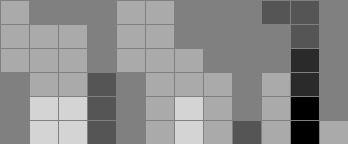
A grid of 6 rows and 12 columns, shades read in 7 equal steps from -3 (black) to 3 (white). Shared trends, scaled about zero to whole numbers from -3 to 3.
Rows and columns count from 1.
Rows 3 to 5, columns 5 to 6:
1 1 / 0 1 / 0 1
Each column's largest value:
1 2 2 0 1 1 2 1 0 1 -1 1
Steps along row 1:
down same same up same down same same down same up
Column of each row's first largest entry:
1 1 1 2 2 2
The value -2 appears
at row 3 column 11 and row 4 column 11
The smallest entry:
-3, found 2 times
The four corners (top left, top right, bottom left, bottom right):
1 0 0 1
